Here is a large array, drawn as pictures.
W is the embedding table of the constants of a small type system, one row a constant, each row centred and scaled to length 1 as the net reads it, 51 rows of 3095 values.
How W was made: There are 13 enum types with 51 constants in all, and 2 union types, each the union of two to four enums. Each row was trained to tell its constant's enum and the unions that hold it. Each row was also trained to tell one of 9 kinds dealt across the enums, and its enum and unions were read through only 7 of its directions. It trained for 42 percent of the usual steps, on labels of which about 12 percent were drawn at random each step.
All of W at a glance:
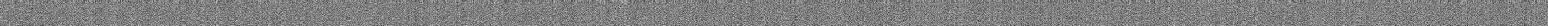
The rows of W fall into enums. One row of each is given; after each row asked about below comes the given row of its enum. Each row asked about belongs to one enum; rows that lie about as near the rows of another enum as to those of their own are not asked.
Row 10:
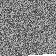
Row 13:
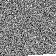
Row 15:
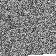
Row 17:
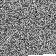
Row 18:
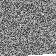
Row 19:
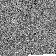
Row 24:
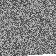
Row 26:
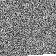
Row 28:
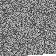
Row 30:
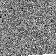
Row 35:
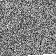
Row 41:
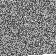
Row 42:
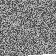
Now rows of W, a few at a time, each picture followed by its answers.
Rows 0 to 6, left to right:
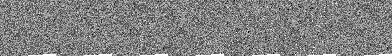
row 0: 41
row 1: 26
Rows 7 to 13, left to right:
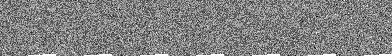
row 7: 42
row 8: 24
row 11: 35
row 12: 35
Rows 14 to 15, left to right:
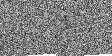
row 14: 26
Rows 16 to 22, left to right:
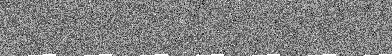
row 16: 18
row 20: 17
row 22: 13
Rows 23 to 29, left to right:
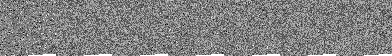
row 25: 18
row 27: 10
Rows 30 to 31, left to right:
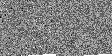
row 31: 30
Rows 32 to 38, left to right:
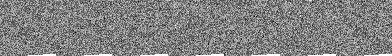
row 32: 41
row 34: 26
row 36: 24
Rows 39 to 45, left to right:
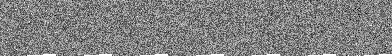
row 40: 15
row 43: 24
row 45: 30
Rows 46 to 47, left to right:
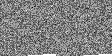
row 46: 35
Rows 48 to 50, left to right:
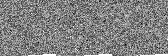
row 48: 41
